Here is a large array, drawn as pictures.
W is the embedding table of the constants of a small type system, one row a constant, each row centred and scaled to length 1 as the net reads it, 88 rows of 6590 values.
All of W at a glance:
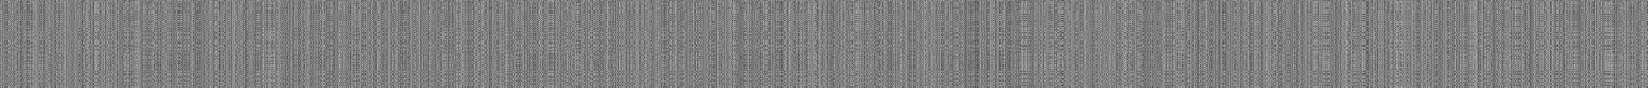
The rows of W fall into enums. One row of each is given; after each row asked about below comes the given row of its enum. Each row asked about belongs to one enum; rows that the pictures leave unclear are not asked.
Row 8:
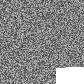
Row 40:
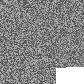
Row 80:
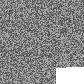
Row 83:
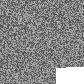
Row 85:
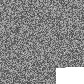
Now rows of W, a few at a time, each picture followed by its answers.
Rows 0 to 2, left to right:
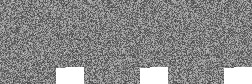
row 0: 85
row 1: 40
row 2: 40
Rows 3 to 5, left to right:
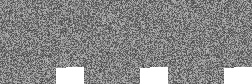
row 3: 80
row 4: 83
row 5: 40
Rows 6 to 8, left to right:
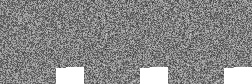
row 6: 83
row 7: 8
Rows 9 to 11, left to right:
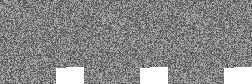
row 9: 40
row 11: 83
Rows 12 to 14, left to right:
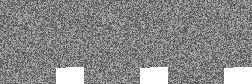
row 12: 83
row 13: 83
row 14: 85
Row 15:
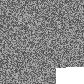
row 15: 83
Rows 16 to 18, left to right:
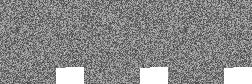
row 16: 85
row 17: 83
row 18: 85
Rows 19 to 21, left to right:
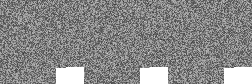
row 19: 83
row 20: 85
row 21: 40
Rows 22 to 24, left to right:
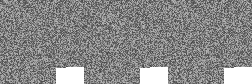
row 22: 40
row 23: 83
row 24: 40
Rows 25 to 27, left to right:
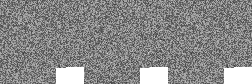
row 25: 83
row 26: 85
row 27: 83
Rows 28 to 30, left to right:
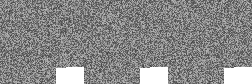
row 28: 80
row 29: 83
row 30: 40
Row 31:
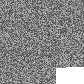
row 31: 80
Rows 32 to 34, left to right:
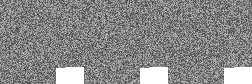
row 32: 85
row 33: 8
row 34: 80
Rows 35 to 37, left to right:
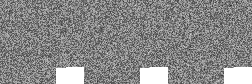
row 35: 80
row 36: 85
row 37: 8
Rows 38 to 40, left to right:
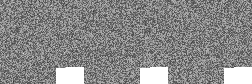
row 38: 85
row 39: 80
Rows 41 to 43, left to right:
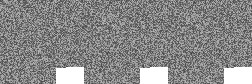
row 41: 40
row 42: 83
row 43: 83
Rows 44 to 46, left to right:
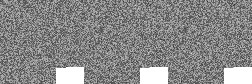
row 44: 40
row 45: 85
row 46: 85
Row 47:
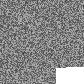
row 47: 83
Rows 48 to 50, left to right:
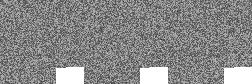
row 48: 40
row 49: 85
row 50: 80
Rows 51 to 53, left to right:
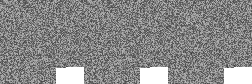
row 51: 40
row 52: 40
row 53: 83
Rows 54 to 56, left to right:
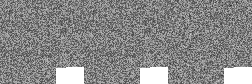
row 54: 80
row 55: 80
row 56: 8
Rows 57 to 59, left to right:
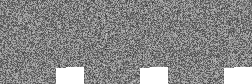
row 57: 83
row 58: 8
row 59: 80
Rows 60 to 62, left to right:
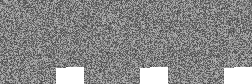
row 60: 40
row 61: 83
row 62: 80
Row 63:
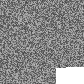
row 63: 83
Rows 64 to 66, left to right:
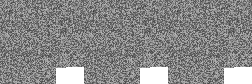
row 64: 80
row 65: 80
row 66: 80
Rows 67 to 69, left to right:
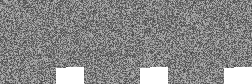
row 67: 40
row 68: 80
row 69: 83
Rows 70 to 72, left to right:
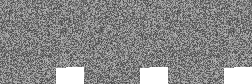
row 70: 80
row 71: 85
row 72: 80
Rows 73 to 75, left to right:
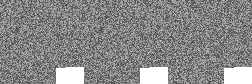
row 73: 85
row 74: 85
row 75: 40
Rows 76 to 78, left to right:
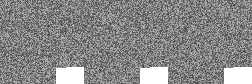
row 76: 80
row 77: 83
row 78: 85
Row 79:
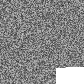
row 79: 8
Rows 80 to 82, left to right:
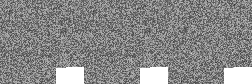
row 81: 80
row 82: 85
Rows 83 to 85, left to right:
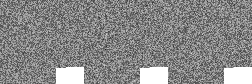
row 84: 8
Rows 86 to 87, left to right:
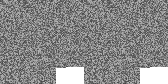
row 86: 40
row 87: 40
